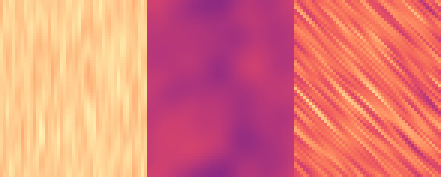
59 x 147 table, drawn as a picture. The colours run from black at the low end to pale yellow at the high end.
It is made of 1 by 3 panels. Panel 1,1: very high, streaked downward, faint in contrast. Panel 1,2: middling, smooth, faint in contrast. Panel 1,3: high, slanting down to the right.
